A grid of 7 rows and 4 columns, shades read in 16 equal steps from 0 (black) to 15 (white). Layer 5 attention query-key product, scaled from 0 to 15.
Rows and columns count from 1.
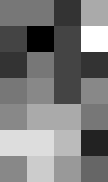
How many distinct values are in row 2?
3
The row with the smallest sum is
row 3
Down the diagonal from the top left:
7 0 4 8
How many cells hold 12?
1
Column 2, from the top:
7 0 7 8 10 13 12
